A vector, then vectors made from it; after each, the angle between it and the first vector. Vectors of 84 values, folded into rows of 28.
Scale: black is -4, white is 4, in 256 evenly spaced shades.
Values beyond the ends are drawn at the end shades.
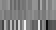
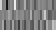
partly opposed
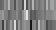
partly aligned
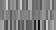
partly opposed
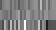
nearly parallel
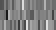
partly opposed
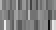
orthogonal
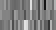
partly aligned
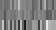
nearly opposite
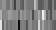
orthogonal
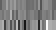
nearly opposite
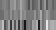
nearly opposite
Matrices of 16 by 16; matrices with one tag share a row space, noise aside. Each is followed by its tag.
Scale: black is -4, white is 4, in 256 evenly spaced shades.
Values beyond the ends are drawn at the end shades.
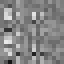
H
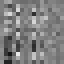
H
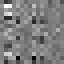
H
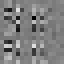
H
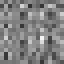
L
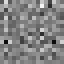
L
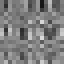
L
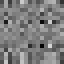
L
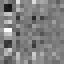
H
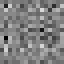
L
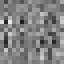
L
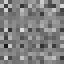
L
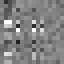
H
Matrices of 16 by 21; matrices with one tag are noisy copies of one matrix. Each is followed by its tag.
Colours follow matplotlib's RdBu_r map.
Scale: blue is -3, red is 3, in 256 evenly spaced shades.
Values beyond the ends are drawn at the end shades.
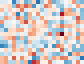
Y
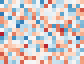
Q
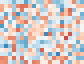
Y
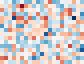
Y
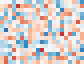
Y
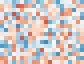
Y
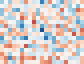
Q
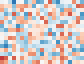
Y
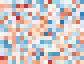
Y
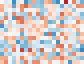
Y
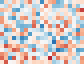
Q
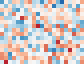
Q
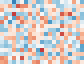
Y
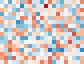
Q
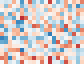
Q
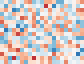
Q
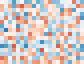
Y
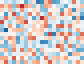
Y
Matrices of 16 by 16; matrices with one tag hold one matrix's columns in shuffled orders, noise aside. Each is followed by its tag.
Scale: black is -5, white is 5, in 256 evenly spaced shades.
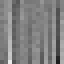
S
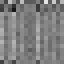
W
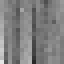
S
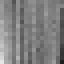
S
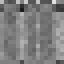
W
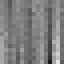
S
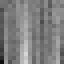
S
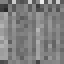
W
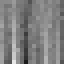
S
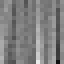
S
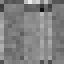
W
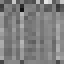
W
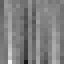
S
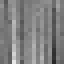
S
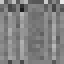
W
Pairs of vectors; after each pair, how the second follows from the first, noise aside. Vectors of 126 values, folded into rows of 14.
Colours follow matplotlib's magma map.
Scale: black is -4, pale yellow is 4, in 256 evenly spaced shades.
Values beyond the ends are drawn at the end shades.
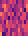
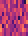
reversed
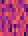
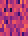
wrapped around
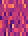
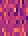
reversed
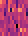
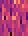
wrapped around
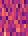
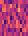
wrapped around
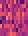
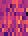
reversed
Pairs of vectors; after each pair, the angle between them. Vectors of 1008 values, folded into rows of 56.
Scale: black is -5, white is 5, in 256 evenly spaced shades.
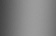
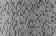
partly opposed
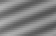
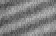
nearly opposite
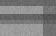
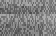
partly opposed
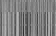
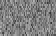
orthogonal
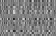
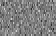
orthogonal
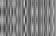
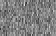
partly aligned
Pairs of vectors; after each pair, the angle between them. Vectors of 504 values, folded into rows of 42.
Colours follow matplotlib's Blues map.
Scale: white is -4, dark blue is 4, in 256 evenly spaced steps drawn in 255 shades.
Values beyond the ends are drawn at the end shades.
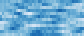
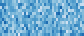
orthogonal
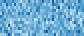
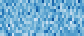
nearly parallel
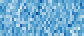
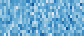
orthogonal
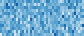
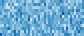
nearly opposite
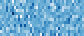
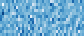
partly opposed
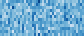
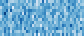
partly opposed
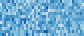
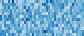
partly aligned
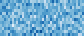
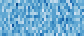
partly opposed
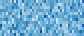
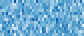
nearly opposite
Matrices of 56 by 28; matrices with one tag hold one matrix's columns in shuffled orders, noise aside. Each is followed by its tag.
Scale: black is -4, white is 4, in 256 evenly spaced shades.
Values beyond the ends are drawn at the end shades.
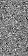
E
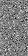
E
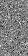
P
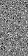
E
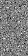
E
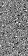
P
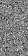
E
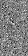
P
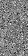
P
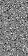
E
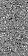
E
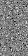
E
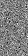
P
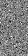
P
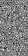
E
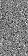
P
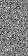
E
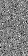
P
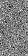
P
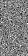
P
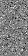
E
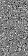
E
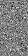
E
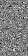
E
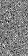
P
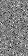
P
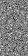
E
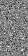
E
